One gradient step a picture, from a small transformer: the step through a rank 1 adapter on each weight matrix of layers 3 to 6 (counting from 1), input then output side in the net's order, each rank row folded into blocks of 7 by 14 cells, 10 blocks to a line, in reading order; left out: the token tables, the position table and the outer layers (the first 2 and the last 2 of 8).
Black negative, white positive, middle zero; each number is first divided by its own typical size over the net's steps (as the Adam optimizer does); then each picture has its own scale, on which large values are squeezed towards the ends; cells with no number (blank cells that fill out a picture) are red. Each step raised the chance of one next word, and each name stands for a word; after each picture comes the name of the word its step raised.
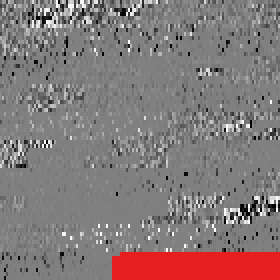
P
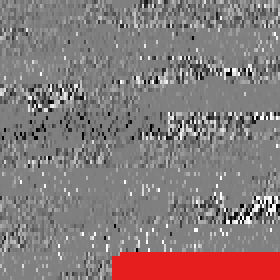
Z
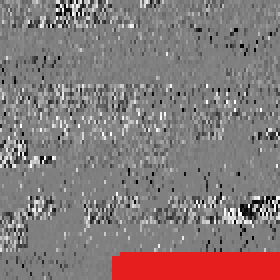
P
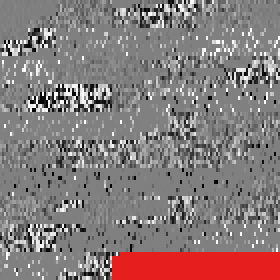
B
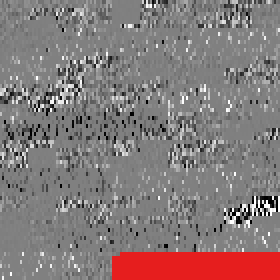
Z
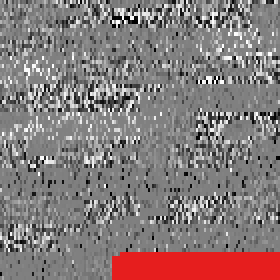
B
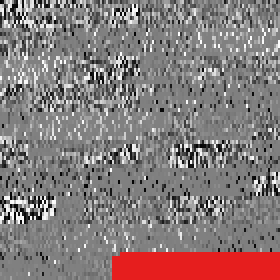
B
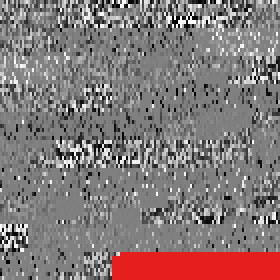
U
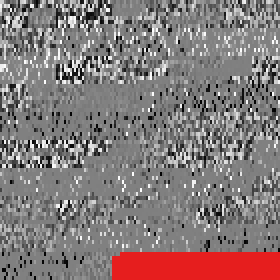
U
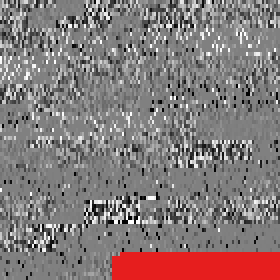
B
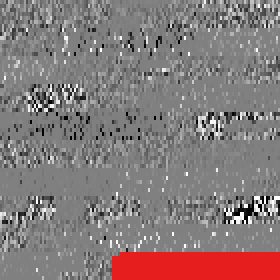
Z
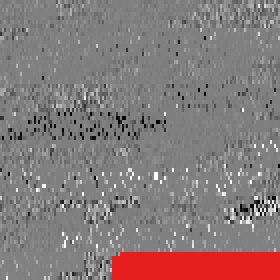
Z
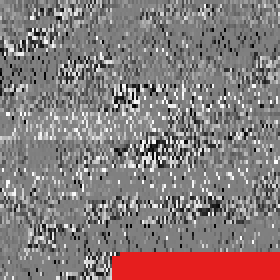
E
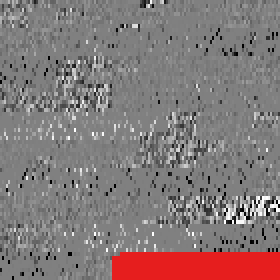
P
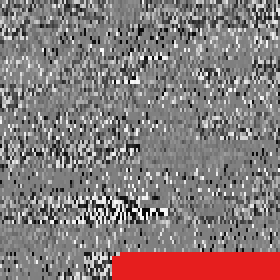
U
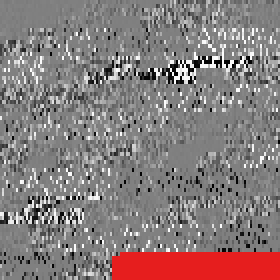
B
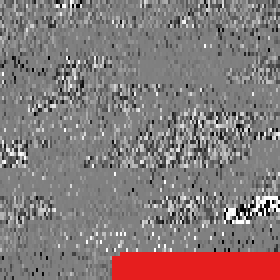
P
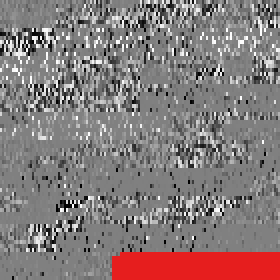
B
